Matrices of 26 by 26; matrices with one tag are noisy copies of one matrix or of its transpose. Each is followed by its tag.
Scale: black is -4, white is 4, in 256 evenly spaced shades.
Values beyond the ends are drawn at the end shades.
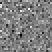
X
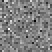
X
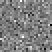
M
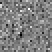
X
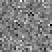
M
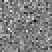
X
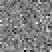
M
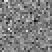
X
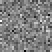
M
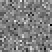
M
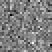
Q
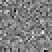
Q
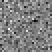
X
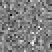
Q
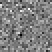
X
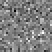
Q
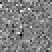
X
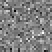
Q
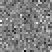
M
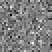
Q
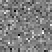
Q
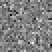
Q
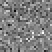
Q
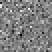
X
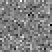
M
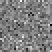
M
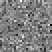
M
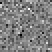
X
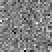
M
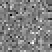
Q
